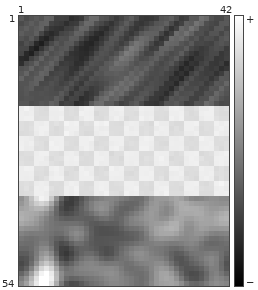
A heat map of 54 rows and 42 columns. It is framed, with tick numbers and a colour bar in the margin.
It is made of 3 by 1 panels. Panel 1,1: low, slanting up to the right. Panel 2,1: very high, checkered, faint in contrast. Panel 3,1: middling, blotchy, strong in contrast.
